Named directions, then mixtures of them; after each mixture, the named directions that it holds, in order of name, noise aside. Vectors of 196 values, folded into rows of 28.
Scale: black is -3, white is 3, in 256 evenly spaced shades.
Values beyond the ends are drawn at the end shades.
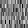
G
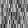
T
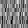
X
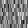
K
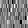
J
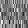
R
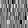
J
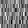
G, X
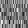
R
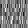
X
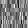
J, K, X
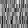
X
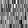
G, J, K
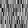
G, K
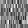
G, J, T
